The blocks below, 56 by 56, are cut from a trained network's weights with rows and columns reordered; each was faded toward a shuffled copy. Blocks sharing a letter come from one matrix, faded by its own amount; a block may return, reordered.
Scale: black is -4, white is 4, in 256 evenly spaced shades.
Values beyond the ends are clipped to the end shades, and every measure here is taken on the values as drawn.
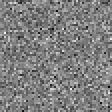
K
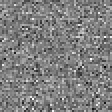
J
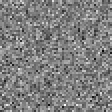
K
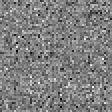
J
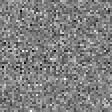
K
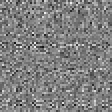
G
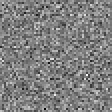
G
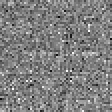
J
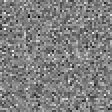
J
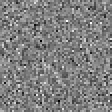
K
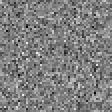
K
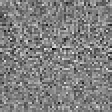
G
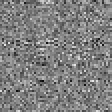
G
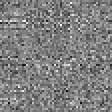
G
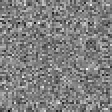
G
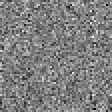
K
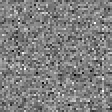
J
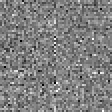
J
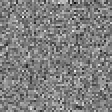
K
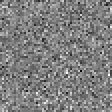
K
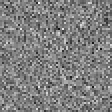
K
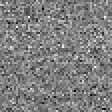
J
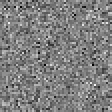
K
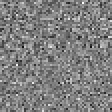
G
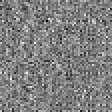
G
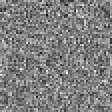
G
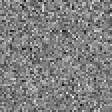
K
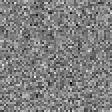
G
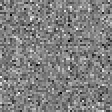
J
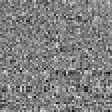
G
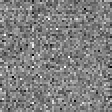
J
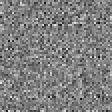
G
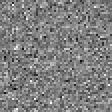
J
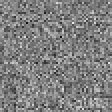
G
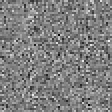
K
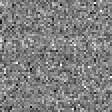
J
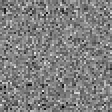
K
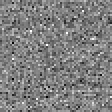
J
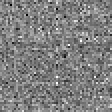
J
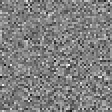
G
